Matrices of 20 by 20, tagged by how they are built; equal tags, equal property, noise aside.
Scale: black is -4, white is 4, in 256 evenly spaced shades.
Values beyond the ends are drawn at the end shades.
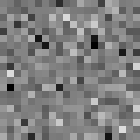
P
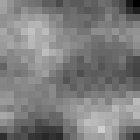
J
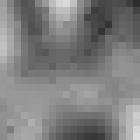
J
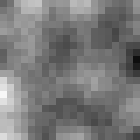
J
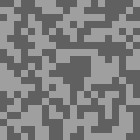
P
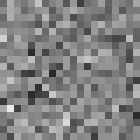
P
